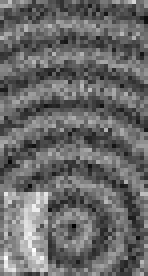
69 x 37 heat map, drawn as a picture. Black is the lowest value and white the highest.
Ninth with the highest average: bottom left. Odd patch: higher, in the bottom left. Rings: centred on the bottom middle.
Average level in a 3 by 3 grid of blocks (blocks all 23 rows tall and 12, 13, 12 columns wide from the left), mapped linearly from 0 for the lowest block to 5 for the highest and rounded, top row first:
0 0 0 / 0 0 0 / 5 0 0
